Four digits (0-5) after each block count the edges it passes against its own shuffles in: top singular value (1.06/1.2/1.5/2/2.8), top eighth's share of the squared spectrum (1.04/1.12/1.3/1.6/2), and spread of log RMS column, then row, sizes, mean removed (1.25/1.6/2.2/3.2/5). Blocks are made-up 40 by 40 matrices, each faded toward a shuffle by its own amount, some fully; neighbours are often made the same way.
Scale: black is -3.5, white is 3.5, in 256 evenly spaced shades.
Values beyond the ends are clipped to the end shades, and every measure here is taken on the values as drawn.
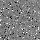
0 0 0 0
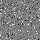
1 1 0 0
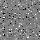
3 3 1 1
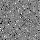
0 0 0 0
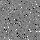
0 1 0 0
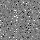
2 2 0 0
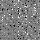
3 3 1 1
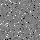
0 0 0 0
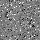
0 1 0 0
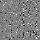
3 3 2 0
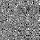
3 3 1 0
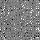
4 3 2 1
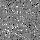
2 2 0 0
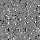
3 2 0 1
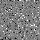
2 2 0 1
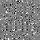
3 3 2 2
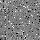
2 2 0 0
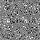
3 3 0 1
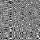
4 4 2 2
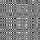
5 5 3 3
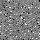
2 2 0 0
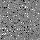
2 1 0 1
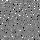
1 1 0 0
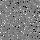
1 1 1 0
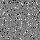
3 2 0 0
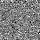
0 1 0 1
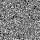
0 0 0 0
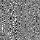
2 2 3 0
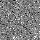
0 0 1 0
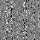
2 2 3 0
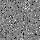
0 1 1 0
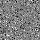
0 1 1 0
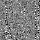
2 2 2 0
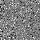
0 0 1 0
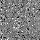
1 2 1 0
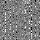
2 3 3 0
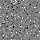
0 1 0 0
